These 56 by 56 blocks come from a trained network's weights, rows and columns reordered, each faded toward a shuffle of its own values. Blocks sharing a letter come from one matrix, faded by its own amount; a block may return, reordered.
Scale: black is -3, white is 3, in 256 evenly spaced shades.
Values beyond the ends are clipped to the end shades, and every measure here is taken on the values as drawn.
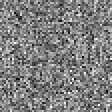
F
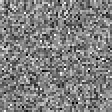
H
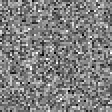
F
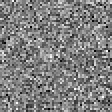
H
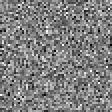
H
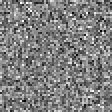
F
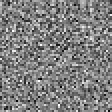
H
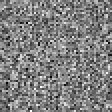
F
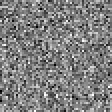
F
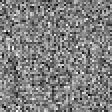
F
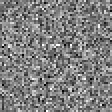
F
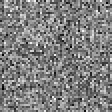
F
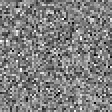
H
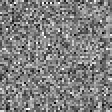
F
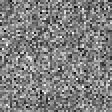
F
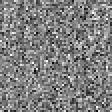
F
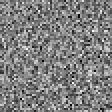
H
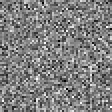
F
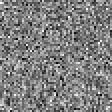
H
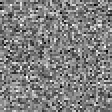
H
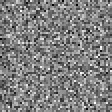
F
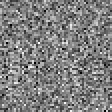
H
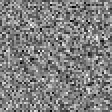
H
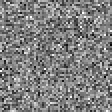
F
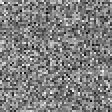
F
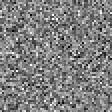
H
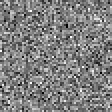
H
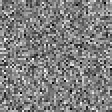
H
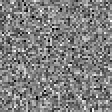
H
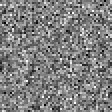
F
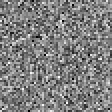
F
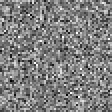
F
